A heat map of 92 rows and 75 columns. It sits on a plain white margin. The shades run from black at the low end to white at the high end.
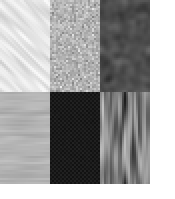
The table splits into 2 rows of 3 panels. Panel 1,1: very high, slanting down to the right, faint in contrast. Panel 1,2: high, fine-grained. Panel 1,3: low, blotchy, faint in contrast. Panel 2,1: high, streaked across, faint in contrast. Panel 2,2: very low, checkered, faint in contrast. Panel 2,3: middling, streaked downward, strong in contrast.
